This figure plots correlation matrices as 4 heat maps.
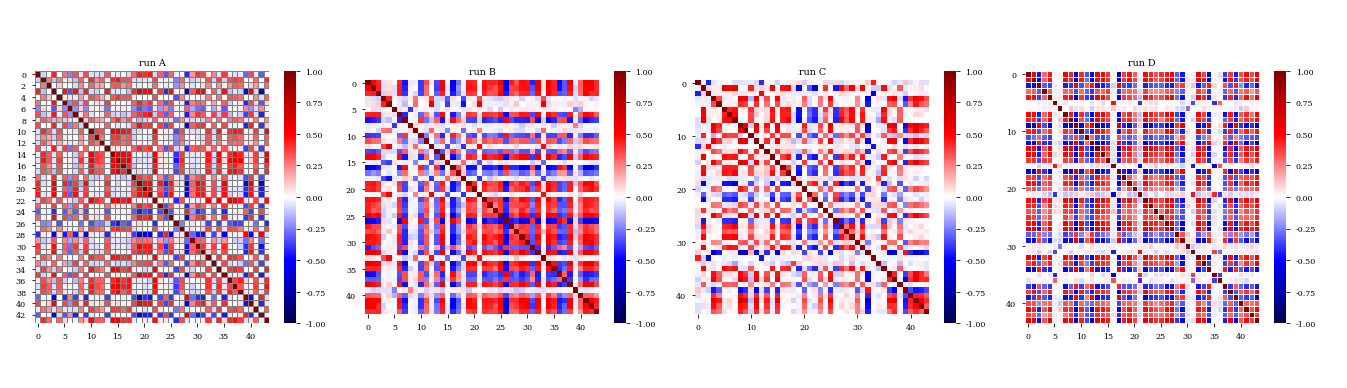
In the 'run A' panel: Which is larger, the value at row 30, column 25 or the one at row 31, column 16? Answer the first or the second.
the first
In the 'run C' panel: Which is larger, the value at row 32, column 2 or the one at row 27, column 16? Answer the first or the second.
the second
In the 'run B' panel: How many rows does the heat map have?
44
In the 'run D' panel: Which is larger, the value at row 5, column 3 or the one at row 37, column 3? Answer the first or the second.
the first
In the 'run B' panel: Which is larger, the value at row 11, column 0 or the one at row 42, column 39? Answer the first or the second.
the first
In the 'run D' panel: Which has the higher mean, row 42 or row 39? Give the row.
42
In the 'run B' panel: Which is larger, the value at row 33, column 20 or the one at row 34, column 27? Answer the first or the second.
the second
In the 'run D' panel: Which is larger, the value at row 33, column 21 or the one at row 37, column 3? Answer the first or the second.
the first
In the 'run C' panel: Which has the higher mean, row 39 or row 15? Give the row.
15
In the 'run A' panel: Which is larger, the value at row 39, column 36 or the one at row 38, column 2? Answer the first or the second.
the second
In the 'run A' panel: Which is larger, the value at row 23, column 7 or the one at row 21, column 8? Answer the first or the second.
the first
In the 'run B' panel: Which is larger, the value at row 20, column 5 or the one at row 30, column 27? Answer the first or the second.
the second
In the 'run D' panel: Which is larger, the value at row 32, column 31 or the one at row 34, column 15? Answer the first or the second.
the first
